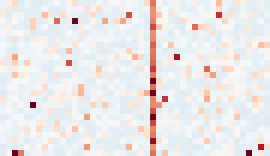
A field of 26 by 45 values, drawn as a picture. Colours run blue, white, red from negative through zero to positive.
Histogram: skewed, a long tail of high values. Odd lines: column 26. Average level on the scale: 50%.
